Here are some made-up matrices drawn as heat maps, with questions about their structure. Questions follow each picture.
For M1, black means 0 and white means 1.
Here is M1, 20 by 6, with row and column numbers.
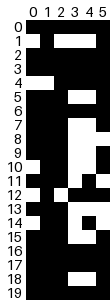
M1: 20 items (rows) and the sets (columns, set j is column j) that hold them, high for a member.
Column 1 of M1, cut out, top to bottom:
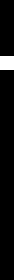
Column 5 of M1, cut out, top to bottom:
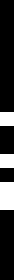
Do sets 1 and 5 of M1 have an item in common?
no
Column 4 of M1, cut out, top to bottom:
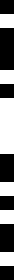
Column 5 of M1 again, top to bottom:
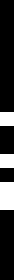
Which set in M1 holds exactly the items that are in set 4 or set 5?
3
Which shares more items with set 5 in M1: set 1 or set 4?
set 4
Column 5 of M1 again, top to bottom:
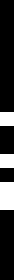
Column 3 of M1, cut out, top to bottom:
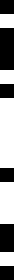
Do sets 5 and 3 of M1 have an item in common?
yes
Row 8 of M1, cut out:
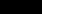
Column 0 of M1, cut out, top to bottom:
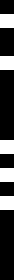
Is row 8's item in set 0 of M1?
no
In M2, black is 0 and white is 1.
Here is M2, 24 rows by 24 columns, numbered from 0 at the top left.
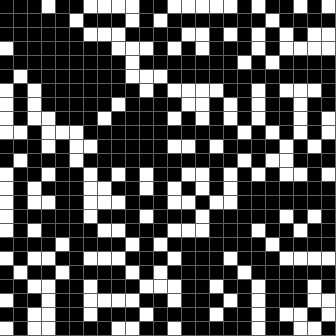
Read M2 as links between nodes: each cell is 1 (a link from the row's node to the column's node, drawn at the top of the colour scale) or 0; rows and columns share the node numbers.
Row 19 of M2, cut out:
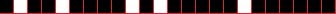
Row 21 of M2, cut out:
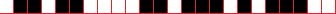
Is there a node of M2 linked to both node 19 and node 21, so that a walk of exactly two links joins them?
yes
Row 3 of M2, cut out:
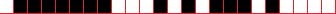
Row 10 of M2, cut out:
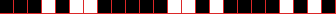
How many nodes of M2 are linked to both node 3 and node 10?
3
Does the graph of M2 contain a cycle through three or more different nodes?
yes
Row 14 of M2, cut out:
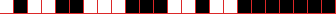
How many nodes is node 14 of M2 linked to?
10
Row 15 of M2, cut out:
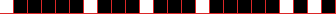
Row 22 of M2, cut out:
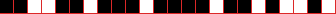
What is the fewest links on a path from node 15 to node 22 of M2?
1
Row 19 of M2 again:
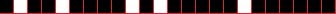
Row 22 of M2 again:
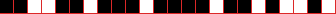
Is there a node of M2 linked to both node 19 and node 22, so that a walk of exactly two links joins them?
no
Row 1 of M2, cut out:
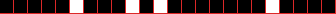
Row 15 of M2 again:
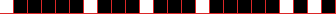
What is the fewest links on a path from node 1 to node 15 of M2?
3
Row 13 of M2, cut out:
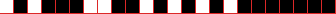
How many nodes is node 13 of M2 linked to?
8
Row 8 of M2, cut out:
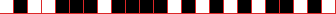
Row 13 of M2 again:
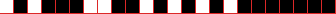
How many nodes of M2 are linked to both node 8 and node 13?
6
